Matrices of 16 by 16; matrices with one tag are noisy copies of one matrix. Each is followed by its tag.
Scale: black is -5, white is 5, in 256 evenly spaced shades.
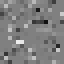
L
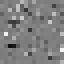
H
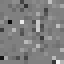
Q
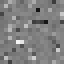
L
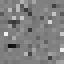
H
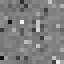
Q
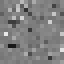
H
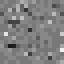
H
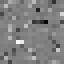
L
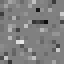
L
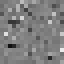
H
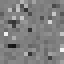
H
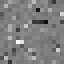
L
